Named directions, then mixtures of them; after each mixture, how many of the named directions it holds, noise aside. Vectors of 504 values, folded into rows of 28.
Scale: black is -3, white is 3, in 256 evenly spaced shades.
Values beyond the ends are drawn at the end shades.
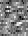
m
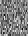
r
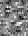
one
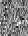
two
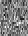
two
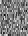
one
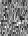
two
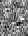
two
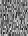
one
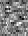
one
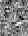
two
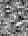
one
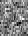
two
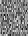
one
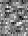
one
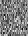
one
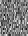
one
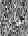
two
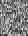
two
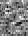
one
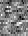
one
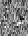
two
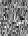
two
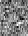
two
